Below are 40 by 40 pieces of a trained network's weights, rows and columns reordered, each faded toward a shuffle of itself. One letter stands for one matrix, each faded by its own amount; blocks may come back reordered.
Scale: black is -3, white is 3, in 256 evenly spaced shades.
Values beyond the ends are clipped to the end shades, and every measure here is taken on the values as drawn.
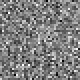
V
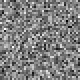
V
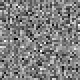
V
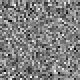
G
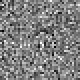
V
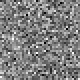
V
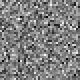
G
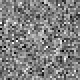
G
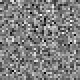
G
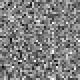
G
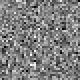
G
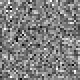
G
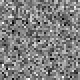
V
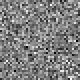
G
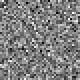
G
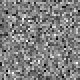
V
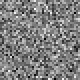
V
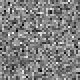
V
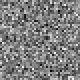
G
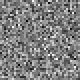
V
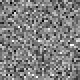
V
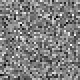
V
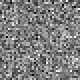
V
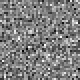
V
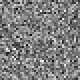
V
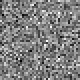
V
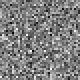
G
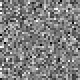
G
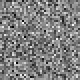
V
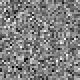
G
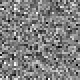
G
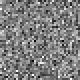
G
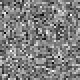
G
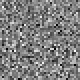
G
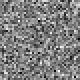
V
